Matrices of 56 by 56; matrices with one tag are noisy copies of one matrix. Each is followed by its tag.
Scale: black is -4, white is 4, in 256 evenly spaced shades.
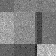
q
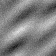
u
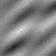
u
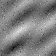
u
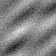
u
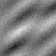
u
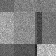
q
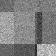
q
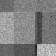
q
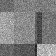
q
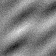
u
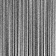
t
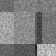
q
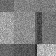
q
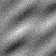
u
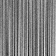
t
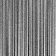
t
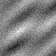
u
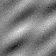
u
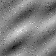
u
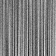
t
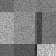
q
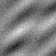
u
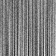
t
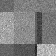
q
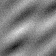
u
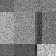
q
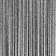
t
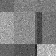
q
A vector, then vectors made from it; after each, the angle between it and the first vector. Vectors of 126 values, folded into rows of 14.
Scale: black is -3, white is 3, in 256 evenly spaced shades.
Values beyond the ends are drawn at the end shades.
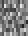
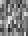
orthogonal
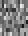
nearly parallel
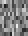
partly opposed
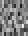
nearly opposite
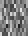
orthogonal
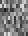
partly aligned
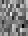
partly aligned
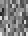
orthogonal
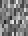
orthogonal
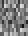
nearly parallel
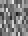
orthogonal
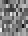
partly aligned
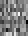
partly aligned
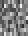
nearly parallel
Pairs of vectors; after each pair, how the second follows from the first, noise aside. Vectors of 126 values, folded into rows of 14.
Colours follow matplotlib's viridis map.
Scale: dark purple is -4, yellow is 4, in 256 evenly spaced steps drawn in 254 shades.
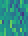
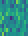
shuffled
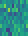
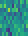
copied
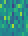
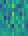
negated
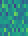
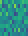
negated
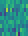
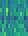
shuffled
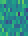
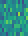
negated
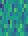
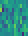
shuffled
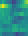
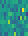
shuffled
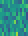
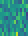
copied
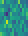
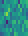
negated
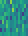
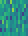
copied
